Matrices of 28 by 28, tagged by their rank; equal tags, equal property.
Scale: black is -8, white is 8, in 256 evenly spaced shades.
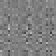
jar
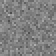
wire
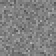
wire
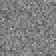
wire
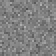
wire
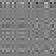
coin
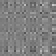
coin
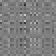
coin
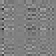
coin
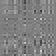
coin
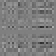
coin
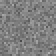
wire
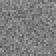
wire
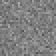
wire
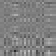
coin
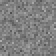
wire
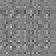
jar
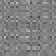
jar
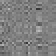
jar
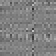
jar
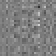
jar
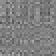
jar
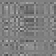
coin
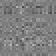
jar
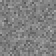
wire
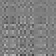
coin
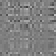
jar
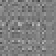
jar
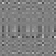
coin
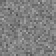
wire
